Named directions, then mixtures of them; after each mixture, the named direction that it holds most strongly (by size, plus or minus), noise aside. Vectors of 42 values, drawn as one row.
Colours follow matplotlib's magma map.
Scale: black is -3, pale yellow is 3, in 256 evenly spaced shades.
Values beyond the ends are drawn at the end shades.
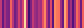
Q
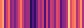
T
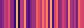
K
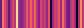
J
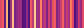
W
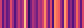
Q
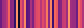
K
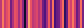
Q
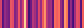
Q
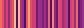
K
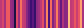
T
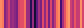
T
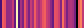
J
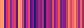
T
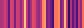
Q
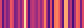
Q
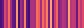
K
